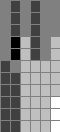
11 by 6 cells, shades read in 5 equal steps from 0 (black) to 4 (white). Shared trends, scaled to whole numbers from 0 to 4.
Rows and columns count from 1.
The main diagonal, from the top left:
2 1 2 1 2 3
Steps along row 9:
same up same same up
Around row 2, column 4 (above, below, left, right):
1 1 2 2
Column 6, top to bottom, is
2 2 2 3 3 3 3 3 4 4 4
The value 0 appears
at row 4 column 2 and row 5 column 2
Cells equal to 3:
25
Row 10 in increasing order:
1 1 3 3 3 4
